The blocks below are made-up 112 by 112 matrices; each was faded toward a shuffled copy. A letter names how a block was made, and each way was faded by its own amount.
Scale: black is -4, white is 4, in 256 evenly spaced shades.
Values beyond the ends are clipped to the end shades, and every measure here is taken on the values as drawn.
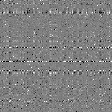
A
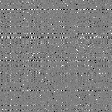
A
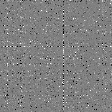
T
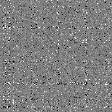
T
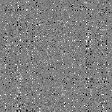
T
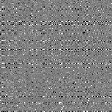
A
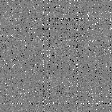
T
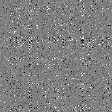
T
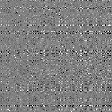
A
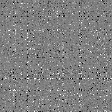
T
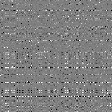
A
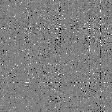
T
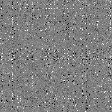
T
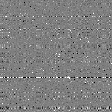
A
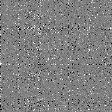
T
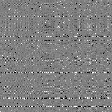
A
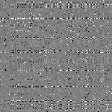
A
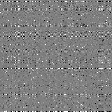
A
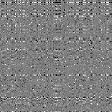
A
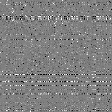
A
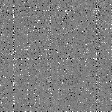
T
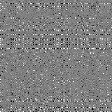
A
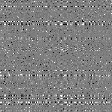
A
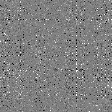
T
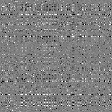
A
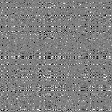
A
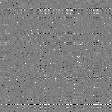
A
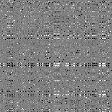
A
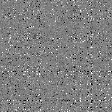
T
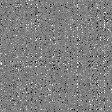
T
